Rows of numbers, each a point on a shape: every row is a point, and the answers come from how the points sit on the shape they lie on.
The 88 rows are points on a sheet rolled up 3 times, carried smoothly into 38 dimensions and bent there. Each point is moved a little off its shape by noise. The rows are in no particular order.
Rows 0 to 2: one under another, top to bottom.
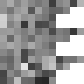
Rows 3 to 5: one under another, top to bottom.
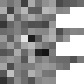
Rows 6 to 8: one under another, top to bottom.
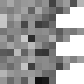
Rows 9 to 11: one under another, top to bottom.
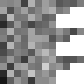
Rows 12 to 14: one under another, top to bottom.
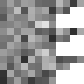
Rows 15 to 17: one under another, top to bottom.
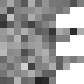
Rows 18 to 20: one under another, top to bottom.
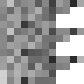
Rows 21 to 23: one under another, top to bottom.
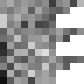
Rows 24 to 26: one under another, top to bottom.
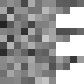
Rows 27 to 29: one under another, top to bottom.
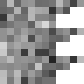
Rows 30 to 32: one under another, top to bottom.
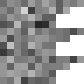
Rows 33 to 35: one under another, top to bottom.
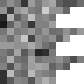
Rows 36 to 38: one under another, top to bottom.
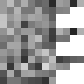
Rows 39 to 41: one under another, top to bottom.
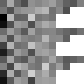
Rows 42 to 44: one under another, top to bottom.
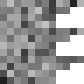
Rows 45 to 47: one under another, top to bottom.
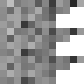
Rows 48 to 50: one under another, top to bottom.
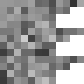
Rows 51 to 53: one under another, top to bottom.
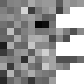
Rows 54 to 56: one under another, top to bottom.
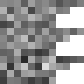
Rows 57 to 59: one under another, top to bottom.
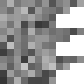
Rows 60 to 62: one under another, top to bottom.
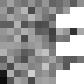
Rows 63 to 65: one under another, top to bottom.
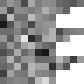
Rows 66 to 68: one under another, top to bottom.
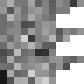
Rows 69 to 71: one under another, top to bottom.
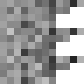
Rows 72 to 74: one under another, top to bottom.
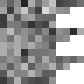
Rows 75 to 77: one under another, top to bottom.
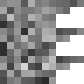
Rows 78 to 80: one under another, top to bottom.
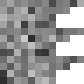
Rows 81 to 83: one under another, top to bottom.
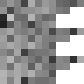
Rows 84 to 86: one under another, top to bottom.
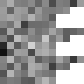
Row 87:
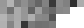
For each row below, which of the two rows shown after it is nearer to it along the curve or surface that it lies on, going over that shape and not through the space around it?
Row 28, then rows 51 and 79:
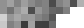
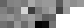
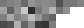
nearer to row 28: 51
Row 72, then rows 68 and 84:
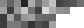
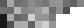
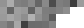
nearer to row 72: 68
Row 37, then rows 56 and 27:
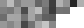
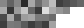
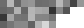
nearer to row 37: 27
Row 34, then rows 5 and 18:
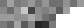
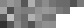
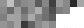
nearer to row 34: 18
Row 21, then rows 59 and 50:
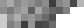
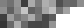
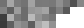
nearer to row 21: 59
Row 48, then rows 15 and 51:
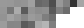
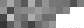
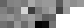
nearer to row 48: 15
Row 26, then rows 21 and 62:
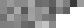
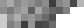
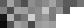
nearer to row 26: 62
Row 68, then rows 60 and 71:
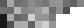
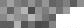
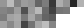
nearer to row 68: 71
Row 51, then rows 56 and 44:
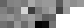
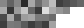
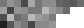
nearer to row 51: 56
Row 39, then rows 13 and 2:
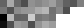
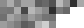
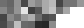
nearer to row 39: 13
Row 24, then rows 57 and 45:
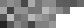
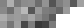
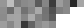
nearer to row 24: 45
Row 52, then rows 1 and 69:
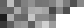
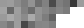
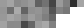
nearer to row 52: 69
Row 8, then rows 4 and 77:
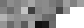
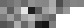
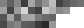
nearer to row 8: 4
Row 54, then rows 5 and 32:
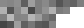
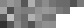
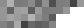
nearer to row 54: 32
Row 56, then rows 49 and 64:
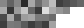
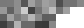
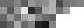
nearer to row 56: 64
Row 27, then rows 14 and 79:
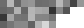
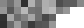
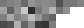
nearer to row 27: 14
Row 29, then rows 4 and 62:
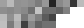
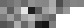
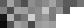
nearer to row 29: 4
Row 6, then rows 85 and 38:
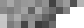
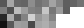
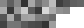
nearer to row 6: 38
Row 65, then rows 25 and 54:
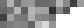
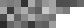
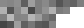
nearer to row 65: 25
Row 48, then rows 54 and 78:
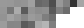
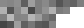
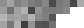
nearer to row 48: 78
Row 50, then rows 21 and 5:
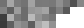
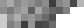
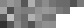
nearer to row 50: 5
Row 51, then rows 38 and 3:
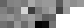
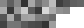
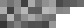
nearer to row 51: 38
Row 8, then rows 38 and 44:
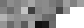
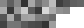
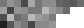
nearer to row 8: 38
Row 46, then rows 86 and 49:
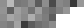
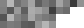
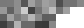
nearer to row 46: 86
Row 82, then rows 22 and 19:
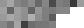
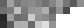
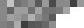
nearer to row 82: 19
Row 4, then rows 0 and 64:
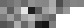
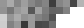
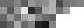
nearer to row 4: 64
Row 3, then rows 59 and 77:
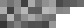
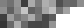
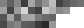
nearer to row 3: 59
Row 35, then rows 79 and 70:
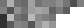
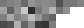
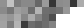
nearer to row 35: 70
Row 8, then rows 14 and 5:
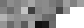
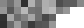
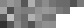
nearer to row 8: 14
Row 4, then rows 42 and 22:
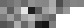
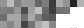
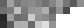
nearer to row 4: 42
